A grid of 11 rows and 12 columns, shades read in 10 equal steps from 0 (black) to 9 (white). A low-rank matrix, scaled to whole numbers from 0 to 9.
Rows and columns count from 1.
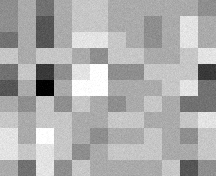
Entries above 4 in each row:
11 11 10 12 9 9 10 12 12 12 10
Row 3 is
4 6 3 6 8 8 7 6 5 6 8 6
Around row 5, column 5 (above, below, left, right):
6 9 5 9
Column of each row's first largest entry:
5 11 5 12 6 5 3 12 3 1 3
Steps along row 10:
down up down down up up same same down same up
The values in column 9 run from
5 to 7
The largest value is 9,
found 4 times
